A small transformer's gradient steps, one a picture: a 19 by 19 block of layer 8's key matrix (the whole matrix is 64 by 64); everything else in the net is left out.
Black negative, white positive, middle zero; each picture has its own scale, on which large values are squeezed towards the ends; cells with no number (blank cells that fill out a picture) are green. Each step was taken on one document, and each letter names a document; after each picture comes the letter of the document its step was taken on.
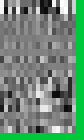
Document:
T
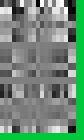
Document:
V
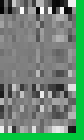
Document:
V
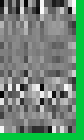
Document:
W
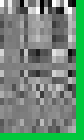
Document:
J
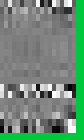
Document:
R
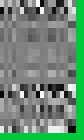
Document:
V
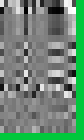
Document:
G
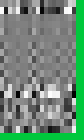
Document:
G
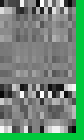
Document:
V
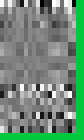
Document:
R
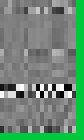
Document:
J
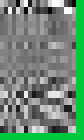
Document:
T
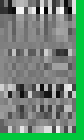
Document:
J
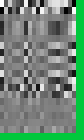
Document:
G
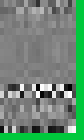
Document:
R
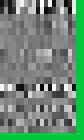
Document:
J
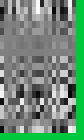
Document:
W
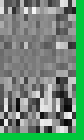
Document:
T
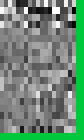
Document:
R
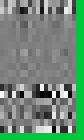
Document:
J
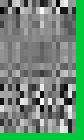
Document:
W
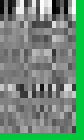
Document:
J
